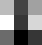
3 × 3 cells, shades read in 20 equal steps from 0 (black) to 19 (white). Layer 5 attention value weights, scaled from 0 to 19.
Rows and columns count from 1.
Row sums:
31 39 12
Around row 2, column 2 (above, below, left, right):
5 0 19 16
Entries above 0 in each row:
3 3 2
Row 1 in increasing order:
5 12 14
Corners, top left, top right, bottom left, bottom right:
14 12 8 4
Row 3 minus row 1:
-6 -5 -8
